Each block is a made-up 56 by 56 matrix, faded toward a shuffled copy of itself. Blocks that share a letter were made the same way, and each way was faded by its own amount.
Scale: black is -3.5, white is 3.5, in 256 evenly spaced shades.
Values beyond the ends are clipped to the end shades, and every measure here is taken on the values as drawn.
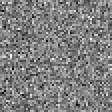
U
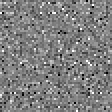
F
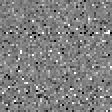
F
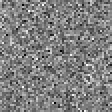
U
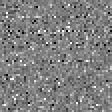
F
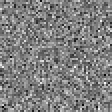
U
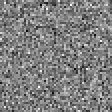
U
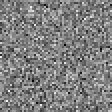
U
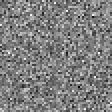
U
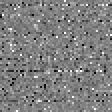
F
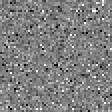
F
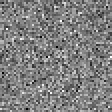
U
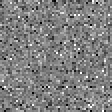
F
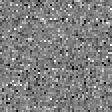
F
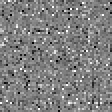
F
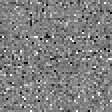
F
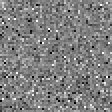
F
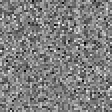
U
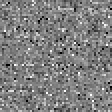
F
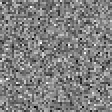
U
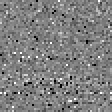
F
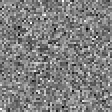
U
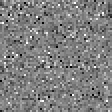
F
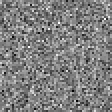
U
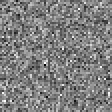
U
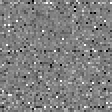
F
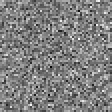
U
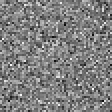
U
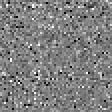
F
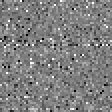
F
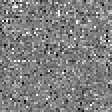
F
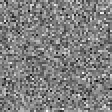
U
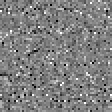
F
